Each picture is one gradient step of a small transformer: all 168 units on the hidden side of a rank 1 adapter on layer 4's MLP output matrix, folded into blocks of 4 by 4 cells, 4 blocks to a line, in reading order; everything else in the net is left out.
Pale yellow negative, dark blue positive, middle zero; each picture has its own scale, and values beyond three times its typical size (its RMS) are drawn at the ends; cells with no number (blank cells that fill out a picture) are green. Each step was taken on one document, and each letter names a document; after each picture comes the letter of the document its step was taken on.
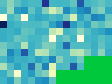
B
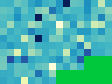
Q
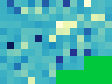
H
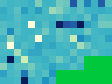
Q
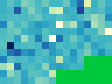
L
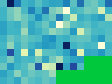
B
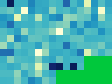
B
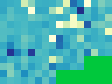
L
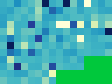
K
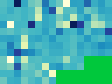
K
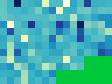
K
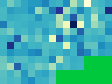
H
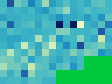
H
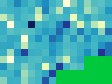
K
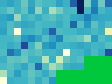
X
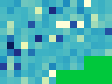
K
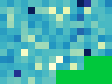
B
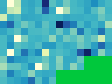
B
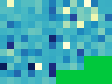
H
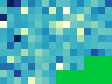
B
